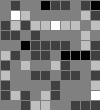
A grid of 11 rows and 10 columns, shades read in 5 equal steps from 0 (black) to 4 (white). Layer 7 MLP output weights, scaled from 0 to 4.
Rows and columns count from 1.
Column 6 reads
1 2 4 2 1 2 3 2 1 1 2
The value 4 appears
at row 2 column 2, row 3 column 6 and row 10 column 10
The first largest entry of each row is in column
1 2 6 9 9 1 3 1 10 10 4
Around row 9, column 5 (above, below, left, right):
1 3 2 1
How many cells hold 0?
6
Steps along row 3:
up down up same up down same down up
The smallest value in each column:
1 1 0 1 0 1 0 0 0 0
